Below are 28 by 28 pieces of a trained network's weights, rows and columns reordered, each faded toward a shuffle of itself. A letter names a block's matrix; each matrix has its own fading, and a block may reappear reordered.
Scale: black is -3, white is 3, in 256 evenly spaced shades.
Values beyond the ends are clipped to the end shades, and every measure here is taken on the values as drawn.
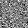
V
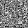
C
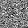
V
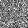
V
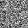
C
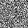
C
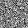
V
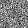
V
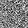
C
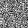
V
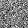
C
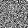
V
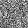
C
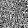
C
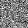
V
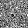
C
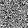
C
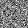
C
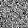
V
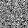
V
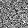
V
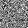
V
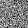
V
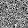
V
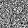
V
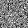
V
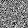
C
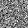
C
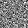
C
